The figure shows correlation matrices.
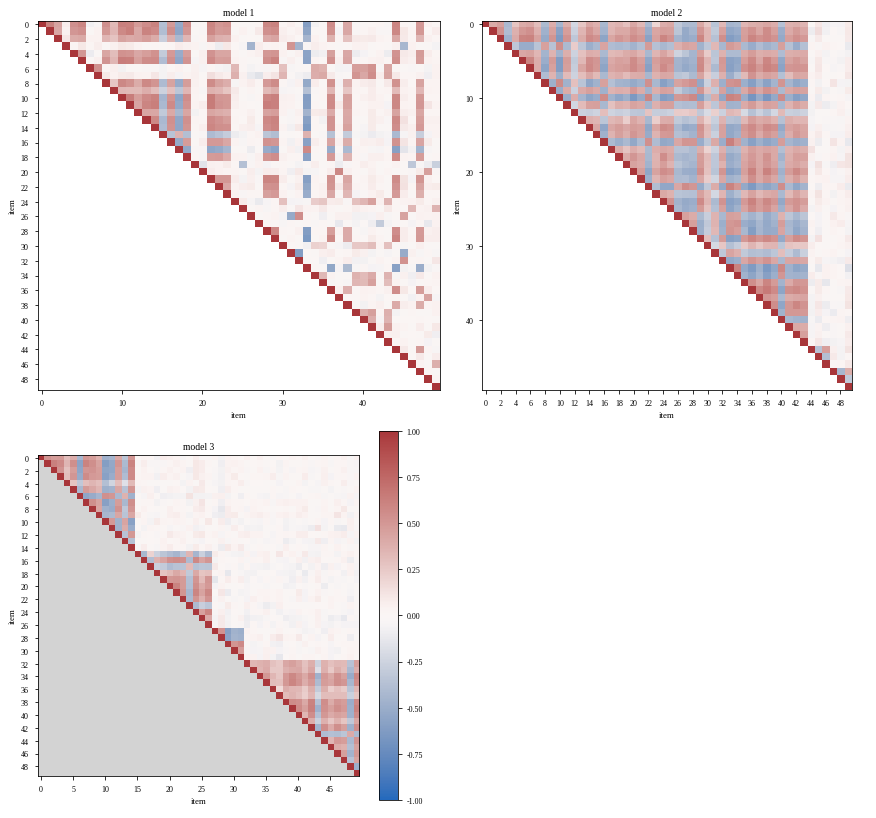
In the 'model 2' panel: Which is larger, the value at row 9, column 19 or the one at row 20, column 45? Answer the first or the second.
the first
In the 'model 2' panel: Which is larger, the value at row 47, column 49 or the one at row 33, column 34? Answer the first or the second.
the second
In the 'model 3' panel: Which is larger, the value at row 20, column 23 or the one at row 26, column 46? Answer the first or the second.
the second
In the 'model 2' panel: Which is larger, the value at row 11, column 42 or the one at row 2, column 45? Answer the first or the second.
the first
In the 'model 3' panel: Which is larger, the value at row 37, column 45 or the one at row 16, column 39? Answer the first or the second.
the first
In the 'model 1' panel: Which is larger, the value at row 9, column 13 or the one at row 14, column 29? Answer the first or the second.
the second
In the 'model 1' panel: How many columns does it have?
50
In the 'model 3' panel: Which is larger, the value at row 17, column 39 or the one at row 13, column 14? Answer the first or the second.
the first
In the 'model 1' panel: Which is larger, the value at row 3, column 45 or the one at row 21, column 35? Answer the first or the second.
the second
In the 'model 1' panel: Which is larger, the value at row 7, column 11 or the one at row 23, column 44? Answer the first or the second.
the second
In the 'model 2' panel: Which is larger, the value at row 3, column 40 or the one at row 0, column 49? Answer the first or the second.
the first
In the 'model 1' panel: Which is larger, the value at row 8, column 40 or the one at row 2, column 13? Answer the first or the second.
the second
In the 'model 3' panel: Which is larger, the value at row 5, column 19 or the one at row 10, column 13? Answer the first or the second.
the second
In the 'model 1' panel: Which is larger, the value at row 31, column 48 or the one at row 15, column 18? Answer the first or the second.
the first
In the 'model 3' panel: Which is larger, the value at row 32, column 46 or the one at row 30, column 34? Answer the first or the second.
the first
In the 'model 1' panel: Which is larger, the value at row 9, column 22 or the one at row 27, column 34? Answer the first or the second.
the first
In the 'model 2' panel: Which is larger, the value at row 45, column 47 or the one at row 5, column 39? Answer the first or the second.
the second
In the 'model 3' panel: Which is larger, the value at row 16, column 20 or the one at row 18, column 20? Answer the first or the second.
the first
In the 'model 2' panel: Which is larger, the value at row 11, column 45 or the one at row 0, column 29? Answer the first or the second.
the second
